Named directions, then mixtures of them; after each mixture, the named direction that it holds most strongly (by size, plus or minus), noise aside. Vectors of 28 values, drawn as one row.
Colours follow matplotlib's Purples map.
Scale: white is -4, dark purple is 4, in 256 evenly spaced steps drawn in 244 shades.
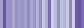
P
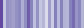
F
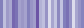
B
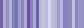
B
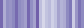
B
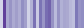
F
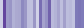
P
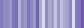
B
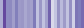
P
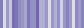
B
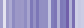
P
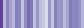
F
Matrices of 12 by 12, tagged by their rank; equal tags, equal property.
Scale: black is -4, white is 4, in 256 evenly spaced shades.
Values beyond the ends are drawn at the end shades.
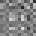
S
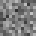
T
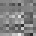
S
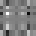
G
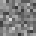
T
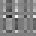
G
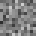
T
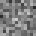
T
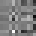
S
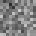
T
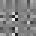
S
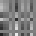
G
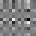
G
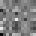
S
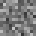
T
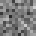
T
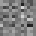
S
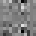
S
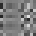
S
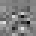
S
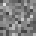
T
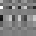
G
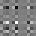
G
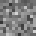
T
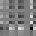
G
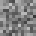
T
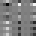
G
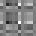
G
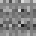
S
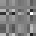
G
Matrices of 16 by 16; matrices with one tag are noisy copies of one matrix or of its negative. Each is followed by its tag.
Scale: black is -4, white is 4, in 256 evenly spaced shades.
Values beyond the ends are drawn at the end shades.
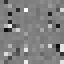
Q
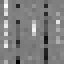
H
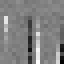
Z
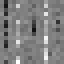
H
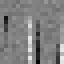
Z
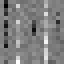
H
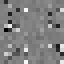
Q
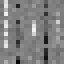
H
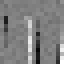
Z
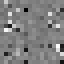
Q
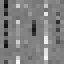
H
